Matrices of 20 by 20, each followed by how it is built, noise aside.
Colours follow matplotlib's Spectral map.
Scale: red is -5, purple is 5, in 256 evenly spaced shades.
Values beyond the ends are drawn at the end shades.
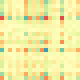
low rank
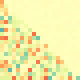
lower triangular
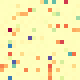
sparse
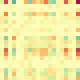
low rank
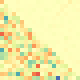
lower triangular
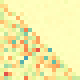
lower triangular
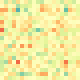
low rank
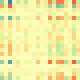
low rank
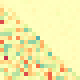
lower triangular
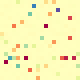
sparse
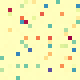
sparse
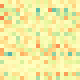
low rank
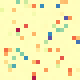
sparse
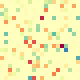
sparse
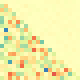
lower triangular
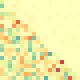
lower triangular
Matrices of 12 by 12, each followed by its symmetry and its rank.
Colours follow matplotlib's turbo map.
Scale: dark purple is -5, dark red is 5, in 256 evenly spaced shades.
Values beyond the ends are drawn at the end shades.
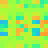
neither, rank two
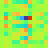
neither, rank two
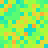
symmetric, full rank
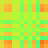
symmetric, rank one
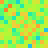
symmetric, full rank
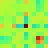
symmetric, rank two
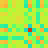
symmetric, rank two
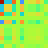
symmetric, rank one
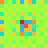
symmetric, rank two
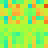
neither, rank two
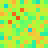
symmetric, full rank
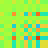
symmetric, rank one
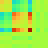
symmetric, rank one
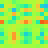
neither, rank two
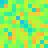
symmetric, full rank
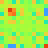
symmetric, rank two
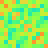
symmetric, full rank
